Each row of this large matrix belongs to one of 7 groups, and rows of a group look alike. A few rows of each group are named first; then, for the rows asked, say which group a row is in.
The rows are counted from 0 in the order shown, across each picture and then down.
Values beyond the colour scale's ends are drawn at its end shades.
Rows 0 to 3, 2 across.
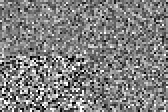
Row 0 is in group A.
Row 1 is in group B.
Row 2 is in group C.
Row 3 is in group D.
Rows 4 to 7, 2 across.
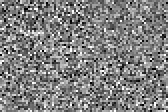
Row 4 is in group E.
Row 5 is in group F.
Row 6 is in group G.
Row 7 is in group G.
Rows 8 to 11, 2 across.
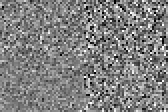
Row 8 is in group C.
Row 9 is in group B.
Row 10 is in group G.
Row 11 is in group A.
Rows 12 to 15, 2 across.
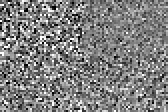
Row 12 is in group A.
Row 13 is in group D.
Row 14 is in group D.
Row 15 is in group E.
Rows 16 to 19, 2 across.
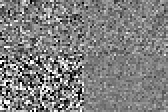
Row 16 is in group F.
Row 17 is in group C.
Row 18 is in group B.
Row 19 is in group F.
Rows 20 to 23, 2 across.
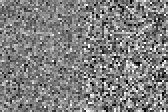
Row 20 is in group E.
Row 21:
G
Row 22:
D
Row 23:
A
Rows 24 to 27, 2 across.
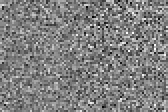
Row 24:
G
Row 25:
D
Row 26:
F
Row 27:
D
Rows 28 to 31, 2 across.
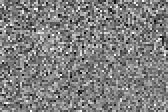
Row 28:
E
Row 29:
B
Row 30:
F
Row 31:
D
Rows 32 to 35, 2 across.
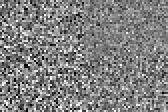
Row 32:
F
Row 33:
D
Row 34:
D
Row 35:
E
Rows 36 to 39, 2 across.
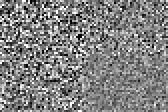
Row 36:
F
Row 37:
E
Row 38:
G
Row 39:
G
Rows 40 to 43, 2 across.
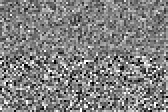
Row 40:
A
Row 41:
C
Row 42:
B
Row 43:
G
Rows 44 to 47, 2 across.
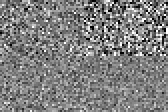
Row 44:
D
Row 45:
A
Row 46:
C
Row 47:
E
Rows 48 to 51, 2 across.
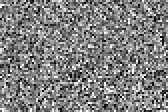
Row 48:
G
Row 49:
B
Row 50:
A
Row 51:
F
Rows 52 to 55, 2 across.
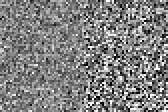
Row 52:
G
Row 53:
F
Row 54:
E
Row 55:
C
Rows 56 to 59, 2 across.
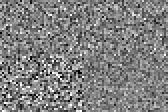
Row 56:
B
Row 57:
B
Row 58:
F
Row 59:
E
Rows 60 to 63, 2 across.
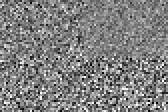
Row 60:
B
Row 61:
C
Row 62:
C
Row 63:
E
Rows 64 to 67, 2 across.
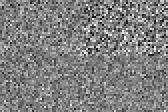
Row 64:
C
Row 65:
E
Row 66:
D
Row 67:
F
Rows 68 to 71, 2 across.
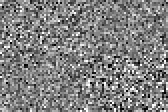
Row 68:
C
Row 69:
B
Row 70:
A
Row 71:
A
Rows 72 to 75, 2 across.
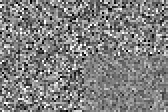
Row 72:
B
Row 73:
E
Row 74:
F
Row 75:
B
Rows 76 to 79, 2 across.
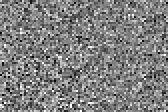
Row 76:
B
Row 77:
F
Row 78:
G
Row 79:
F
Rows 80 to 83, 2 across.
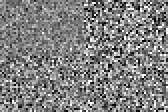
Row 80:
D
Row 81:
A
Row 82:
D
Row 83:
D
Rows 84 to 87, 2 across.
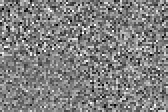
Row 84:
A
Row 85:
E
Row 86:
E
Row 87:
D
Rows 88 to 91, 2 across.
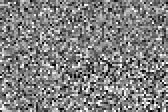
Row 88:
A
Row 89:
A
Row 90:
A
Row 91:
E
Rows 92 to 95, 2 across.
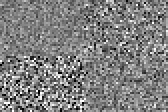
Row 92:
C
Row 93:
D
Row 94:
C
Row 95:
G
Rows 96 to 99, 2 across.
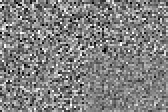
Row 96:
B
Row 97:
D
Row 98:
E
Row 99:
G
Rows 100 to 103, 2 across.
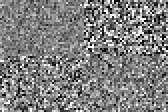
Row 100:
G
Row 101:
F
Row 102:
A
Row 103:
E
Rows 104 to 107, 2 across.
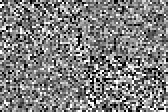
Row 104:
B
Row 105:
G
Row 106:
D
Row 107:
D
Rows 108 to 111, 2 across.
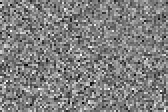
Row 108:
B
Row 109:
F
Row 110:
E
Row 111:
B
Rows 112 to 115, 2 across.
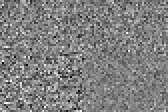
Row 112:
F
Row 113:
D
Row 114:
F
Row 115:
B
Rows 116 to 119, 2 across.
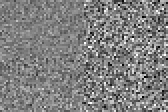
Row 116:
F
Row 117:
C
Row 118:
E
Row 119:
F
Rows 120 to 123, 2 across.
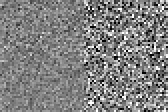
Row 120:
C
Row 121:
E
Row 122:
G
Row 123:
C
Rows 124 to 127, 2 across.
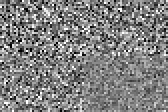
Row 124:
D
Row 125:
E
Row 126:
C
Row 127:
G
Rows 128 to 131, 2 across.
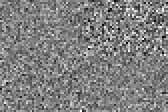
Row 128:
A
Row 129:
A
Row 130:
B
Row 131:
E
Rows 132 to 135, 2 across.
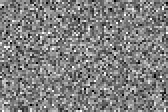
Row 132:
C
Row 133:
A
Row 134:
A
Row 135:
B
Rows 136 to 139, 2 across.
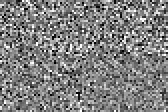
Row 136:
D
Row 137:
C
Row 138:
B
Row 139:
B
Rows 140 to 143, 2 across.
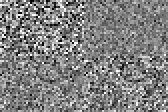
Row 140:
G
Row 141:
B
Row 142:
G
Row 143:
G
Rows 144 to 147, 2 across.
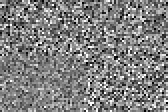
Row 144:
D
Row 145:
F
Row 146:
E
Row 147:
C
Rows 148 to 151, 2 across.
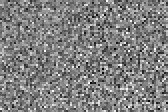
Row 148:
A
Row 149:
D
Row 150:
E
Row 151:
E
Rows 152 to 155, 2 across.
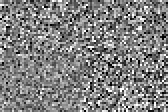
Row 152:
G
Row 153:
F
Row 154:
C
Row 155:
E
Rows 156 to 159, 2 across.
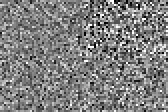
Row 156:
B
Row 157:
D
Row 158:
B
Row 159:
G
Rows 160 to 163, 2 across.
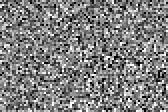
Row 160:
B
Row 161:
D
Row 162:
G
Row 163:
A
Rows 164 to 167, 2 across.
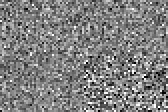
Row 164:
A
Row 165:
A
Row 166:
E
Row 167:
F
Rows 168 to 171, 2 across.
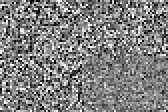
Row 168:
G
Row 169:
F
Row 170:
B
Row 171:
F
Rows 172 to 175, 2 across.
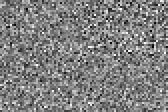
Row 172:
D
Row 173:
E
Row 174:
E
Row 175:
C
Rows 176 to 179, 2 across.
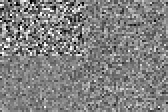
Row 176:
A
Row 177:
G
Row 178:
A
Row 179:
E
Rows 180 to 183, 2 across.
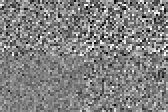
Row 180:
C
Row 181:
C
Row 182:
B
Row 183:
A
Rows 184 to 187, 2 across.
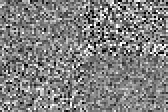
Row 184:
D
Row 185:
D
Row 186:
E
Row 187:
E
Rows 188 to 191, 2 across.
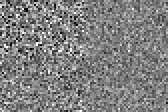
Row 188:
D
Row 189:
A
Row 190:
F
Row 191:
E
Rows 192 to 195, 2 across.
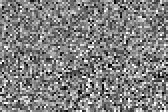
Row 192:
C
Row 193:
C
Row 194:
F
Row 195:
A
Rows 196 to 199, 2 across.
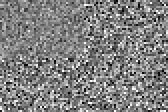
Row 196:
A
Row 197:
G
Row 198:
E
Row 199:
F
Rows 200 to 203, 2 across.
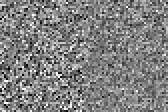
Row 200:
G
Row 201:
G
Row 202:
F
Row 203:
E
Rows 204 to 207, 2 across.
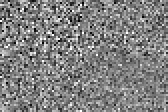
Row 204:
A
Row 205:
C
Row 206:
A
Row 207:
E
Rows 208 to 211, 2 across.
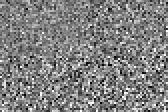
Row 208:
D
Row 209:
D
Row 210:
A
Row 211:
C
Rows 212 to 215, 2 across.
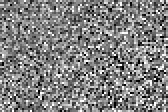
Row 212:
A
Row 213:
E
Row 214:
C
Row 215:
G
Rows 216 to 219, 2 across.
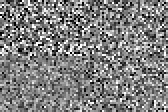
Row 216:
D
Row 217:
E
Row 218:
D
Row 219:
D
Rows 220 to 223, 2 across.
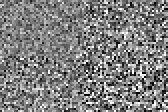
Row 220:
B
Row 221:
E
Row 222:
E
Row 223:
F
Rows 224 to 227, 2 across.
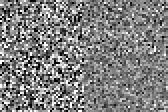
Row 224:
A
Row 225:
E
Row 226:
G
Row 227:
D
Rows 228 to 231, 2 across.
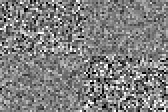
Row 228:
E
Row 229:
G
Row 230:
B
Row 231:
D
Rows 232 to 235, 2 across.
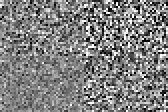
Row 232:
G
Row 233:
A
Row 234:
G
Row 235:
F
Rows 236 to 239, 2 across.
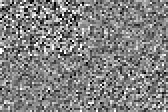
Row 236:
G
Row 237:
G
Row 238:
B
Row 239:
C
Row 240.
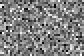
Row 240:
B
